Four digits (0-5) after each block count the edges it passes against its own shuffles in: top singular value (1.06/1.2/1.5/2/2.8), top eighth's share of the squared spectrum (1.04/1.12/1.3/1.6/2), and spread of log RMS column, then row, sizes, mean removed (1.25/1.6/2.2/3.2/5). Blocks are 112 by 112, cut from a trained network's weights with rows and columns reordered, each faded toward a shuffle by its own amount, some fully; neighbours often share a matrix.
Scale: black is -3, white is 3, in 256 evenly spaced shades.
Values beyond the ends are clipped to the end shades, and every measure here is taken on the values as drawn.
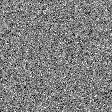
0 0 0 0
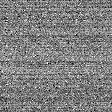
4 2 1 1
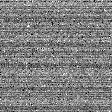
4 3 1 1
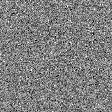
2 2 0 0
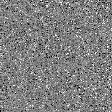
3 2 1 1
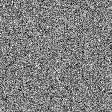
2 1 0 0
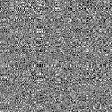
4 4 2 3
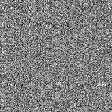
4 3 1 1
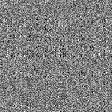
4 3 1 2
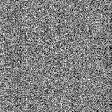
3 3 1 1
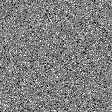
1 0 0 0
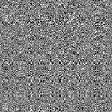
4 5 3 3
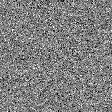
2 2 0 0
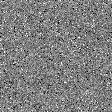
1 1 0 0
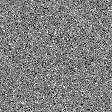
0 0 0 0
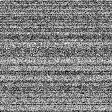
5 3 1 2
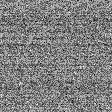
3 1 0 0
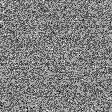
1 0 0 0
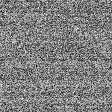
2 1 0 0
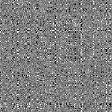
4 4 3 3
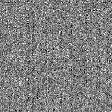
3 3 1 2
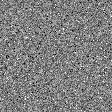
0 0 0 0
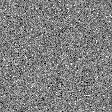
1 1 0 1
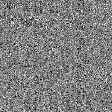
3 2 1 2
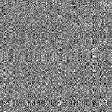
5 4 3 3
